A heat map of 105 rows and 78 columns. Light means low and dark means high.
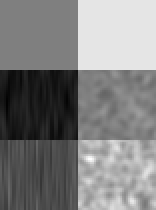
The table splits into 3 rows of 2 panels. Panel 1,1: middling, flat. Panel 1,2: very low, flat. Panel 2,1: very high, streaked downward, faint in contrast. Panel 2,2: middling, blotchy, faint in contrast. Panel 3,1: high, streaked downward, faint in contrast. Panel 3,2: low, blotchy.
